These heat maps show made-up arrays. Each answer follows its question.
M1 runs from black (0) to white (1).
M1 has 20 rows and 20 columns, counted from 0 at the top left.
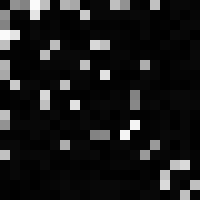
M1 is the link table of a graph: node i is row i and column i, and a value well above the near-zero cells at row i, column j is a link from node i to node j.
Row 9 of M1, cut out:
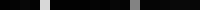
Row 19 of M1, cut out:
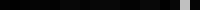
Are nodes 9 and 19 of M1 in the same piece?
no
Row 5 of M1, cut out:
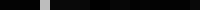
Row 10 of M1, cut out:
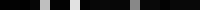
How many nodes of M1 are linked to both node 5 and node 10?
1
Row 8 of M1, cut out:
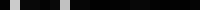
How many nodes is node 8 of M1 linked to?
2
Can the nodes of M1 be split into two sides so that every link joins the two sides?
no
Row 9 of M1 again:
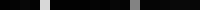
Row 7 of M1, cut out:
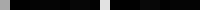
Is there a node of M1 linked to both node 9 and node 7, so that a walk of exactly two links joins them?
no
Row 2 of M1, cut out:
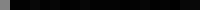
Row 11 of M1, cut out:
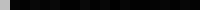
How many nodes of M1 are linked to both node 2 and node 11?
1
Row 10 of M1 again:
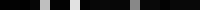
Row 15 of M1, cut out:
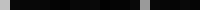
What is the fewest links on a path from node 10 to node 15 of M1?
3
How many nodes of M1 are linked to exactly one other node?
5
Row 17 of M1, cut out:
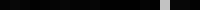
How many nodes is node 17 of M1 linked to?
1
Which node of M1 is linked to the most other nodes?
node 0
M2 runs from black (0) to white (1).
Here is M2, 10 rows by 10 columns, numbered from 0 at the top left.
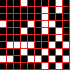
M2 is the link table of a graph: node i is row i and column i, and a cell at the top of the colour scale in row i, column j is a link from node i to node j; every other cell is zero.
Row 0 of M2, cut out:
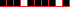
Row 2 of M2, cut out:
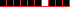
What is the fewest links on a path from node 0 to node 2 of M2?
3
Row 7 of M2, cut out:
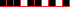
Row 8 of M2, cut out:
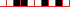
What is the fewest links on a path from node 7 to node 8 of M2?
1
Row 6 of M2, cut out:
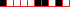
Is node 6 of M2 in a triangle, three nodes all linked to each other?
yes
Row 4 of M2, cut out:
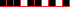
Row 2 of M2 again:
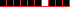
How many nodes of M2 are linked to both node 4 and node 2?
1
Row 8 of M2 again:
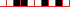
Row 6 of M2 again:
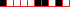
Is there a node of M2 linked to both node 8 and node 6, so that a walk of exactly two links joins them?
yes
